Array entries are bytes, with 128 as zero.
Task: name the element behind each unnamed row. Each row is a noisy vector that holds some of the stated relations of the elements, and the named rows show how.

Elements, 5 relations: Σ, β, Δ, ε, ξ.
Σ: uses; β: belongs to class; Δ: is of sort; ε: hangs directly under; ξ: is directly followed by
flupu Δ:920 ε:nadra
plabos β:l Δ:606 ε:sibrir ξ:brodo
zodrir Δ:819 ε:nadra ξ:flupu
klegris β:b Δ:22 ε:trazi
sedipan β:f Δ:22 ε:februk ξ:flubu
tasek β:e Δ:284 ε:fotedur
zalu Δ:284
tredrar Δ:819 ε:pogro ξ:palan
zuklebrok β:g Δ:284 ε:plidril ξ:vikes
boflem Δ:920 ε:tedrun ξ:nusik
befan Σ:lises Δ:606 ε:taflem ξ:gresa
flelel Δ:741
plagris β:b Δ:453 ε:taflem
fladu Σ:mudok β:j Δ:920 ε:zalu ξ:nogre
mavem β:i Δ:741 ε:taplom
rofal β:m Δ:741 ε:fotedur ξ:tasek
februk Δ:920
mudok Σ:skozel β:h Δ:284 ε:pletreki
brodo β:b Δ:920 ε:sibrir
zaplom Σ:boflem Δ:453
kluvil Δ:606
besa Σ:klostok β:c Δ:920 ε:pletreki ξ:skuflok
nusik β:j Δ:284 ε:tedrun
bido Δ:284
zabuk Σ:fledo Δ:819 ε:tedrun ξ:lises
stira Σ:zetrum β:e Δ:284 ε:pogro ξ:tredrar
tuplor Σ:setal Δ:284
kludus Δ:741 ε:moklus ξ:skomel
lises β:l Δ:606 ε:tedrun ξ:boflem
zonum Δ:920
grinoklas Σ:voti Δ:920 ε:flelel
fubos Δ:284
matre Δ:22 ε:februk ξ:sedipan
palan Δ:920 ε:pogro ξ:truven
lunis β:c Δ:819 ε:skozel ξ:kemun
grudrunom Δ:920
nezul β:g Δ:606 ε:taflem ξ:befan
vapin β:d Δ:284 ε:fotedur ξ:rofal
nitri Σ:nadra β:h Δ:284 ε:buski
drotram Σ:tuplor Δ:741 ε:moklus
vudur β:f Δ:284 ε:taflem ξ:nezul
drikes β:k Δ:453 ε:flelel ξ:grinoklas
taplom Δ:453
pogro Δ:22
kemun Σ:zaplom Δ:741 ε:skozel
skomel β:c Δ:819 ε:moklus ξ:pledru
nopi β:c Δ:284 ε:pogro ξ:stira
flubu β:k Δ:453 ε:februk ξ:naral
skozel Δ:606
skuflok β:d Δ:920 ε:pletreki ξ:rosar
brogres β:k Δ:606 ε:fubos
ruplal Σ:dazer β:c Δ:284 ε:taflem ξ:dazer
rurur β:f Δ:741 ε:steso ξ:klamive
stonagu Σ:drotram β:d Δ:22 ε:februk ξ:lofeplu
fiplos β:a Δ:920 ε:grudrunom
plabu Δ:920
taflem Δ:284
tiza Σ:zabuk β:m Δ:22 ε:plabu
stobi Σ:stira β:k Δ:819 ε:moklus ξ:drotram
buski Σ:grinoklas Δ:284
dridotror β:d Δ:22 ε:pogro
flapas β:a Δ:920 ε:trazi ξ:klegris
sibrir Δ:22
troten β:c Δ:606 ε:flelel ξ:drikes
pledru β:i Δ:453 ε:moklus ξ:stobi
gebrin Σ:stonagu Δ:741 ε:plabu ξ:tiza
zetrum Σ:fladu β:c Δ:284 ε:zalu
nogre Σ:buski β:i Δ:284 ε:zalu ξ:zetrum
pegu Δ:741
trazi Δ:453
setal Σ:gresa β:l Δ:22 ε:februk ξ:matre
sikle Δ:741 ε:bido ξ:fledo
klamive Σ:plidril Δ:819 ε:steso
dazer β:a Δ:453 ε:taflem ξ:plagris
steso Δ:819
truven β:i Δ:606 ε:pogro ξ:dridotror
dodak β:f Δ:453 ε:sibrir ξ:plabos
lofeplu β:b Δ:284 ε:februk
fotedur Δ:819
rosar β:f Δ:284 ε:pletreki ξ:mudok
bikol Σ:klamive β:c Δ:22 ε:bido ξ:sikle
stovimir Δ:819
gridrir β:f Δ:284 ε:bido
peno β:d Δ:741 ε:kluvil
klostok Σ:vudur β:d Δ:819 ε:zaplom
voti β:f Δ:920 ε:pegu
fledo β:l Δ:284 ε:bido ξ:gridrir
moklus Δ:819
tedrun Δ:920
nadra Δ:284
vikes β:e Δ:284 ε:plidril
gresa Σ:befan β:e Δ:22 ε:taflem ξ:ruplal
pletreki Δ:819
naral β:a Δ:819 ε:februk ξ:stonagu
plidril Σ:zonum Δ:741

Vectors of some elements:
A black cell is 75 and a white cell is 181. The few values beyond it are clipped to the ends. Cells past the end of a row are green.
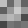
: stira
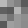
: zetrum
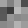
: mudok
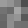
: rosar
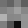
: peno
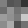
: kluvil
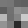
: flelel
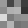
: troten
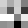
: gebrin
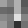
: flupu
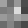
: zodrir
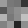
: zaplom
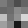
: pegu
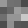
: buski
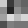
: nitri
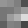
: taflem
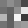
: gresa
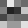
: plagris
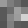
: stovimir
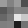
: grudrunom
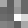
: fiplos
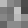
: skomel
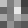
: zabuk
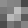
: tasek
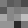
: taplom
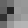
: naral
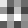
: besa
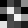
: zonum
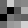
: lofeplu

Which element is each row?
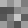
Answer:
palan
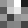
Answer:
vudur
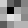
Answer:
stobi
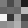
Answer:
befan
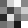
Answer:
stonagu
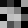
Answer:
klamive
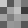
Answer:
nopi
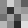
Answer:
drotram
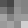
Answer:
flubu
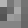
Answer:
tredrar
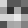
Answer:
nogre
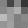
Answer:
plabos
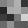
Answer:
nadra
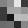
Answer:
voti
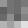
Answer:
truven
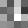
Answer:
flapas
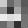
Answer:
tiza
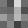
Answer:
matre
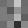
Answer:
sedipan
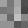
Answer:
klegris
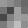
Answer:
nusik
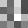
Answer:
fladu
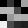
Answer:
plidril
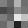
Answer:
februk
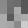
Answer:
pledru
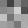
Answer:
drikes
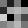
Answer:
lises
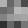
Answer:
klostok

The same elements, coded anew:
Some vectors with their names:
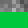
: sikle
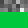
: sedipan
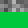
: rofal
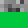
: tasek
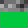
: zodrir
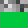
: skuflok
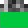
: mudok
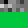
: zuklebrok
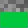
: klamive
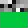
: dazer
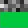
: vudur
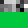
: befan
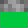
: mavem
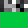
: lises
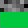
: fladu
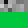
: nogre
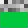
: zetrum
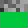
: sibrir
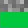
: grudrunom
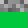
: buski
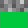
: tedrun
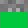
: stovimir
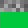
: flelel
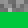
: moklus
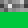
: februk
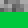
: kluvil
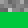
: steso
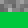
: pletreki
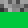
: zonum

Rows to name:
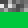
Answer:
troten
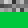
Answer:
palan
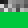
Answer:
bikol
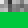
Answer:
nitri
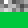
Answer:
klostok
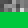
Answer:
matre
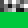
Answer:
gresa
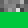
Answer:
fiplos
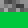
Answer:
plabos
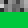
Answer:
nezul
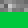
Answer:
skomel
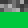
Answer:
flapas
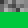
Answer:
pogro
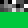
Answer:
setal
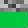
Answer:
taflem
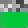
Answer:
vapin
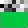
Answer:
lofeplu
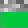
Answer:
peno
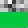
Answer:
ruplal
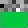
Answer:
naral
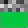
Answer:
nopi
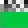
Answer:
stobi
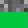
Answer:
fledo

